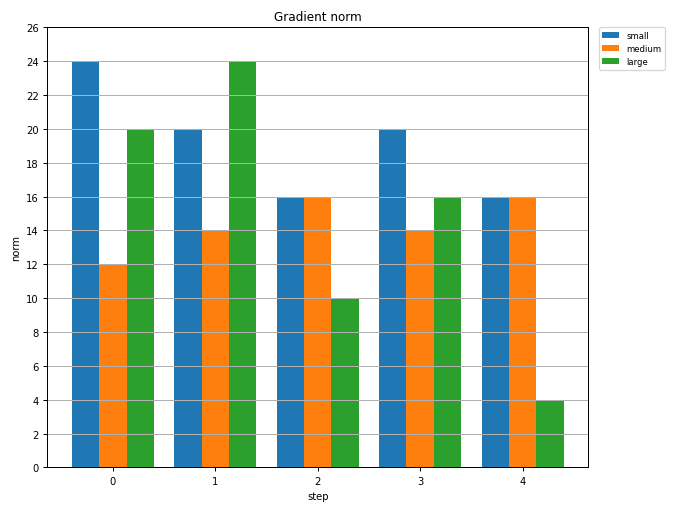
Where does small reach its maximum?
0
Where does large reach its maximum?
1
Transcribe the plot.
Title: Gradient norm
x-axis: step, ticks 0 1 2 3 4
y-axis: norm, ticks 0 2 4 6 8 10 12 14 16 18 20 22 24 26
Legend: small, medium, large
Values:
small: 24 20 16 20 16
medium: 12 14 16 14 16
large: 20 24 10 16 4
